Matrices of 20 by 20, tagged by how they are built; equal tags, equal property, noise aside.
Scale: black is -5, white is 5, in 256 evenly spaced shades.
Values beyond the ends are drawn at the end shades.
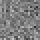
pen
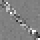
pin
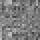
pen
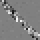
pin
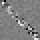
pin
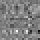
pen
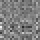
pen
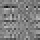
pen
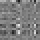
pen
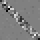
pin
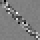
pin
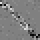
pin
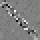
pin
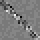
pin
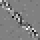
pin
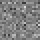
pen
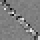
pin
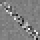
pin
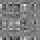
pen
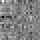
pen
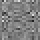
pen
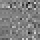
pen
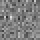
pen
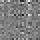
pen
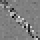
pin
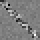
pin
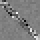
pin
